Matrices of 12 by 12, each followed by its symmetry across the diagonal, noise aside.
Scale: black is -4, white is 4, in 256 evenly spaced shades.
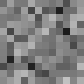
symmetric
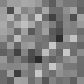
symmetric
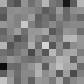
symmetric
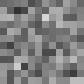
neither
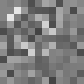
symmetric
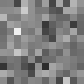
neither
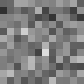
neither
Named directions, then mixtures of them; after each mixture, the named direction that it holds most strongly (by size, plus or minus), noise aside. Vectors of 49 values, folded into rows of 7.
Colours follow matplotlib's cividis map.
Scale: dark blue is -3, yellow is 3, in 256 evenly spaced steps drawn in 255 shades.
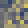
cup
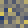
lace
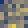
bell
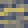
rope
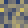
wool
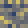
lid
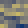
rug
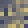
bell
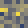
wool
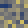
cup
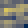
rope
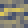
rope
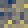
cup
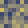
wool
